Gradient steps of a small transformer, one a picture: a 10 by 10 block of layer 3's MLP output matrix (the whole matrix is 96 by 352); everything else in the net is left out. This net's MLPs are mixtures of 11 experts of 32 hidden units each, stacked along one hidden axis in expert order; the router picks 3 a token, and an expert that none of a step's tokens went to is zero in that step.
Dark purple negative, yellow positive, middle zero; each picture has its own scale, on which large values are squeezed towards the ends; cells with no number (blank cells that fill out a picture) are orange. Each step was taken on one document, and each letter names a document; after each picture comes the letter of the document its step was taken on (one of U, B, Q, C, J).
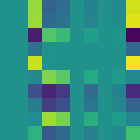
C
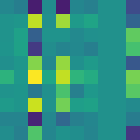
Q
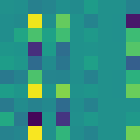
Q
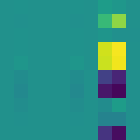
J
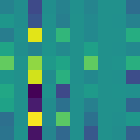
Q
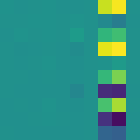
J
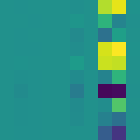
J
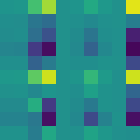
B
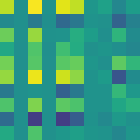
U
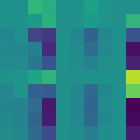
B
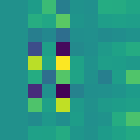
U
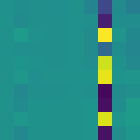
C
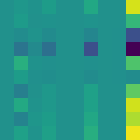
C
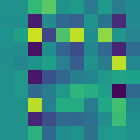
U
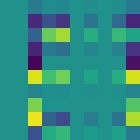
C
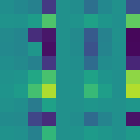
B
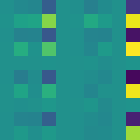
B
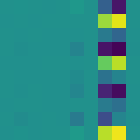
J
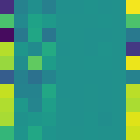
C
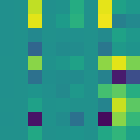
U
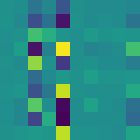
U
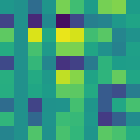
U
